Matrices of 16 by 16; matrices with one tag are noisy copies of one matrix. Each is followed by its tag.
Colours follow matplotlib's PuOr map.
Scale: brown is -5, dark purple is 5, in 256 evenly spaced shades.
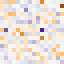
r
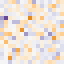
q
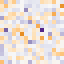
r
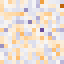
r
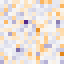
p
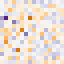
q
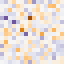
q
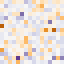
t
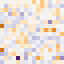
t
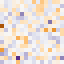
t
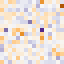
r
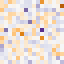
r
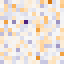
p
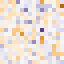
r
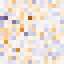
q
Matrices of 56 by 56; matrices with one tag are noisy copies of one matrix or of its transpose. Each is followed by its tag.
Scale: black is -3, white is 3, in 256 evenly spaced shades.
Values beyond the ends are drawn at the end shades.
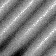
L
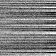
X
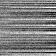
X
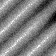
L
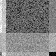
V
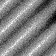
L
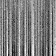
X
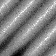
L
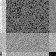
V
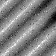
L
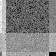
V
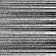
X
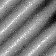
L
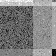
V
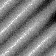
L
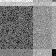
V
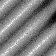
L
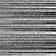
X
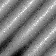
L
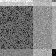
V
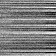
X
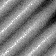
L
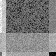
V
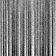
X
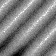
L
